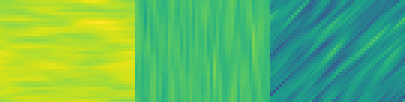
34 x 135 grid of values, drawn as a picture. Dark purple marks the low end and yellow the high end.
The table splits into one row of 3 panels. Panel 1,1: very high, streaked across, faint in contrast. Panel 1,2: high, streaked downward, faint in contrast. Panel 1,3: middling, slanting up to the right.
